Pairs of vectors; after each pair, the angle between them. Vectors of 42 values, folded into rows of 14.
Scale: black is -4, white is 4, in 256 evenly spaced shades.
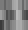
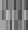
partly opposed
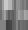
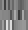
partly opposed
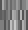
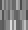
partly aligned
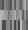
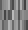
orthogonal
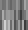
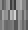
orthogonal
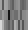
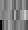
partly opposed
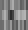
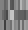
nearly opposite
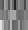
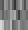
nearly parallel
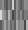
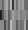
nearly opposite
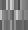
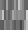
orthogonal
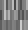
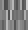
orthogonal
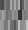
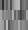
partly aligned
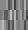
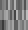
nearly opposite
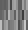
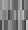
nearly opposite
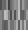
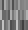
orthogonal
